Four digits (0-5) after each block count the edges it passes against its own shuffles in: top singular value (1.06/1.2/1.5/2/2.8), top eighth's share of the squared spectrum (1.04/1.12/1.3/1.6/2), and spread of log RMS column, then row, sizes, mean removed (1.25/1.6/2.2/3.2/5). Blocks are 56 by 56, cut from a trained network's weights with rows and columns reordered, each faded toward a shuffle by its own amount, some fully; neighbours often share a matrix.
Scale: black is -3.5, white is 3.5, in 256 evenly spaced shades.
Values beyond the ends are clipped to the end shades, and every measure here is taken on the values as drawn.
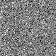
0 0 0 0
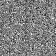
0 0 0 0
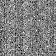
2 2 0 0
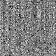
3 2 0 1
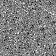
0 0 0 0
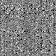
2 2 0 1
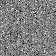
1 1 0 1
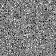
0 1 0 0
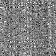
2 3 0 2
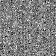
1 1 0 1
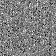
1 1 0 0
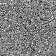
1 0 0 0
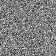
0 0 0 0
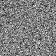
0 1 0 0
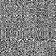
3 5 1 2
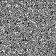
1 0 0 0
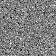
1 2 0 1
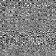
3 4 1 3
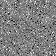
0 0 0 0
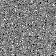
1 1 0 0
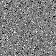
0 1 0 0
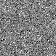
1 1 0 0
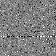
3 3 0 1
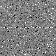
2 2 0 1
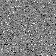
2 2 0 1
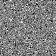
2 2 0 1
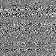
3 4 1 3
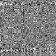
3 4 1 3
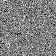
0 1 0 0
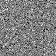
1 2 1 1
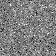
1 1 0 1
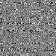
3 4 0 3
